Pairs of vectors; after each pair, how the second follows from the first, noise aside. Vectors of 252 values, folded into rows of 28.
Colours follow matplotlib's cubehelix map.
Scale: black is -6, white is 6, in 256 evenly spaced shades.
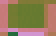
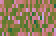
shuffled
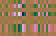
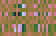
negated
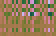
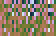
scaled up
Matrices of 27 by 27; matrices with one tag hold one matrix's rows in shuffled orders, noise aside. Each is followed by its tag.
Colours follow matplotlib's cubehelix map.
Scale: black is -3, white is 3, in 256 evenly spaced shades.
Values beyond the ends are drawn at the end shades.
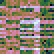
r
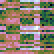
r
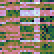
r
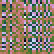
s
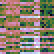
r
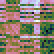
r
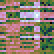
r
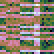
r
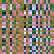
s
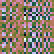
s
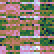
r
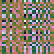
s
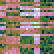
r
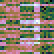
r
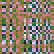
s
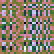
s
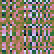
s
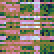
r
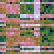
r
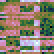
r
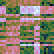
r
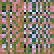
s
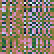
s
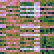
r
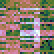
r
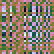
s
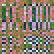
s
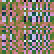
s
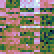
r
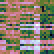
r
